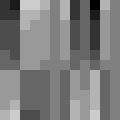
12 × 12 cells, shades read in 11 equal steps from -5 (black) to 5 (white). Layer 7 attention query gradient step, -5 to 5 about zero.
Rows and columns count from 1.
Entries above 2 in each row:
2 0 0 0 0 0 0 0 0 0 0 2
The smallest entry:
-5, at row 1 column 10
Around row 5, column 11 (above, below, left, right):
1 1 -3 0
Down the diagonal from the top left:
-3 -3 2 1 1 0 0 1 0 2 -1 0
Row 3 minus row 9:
-3 -3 3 2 2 0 2 -3 -1 -5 2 0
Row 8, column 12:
0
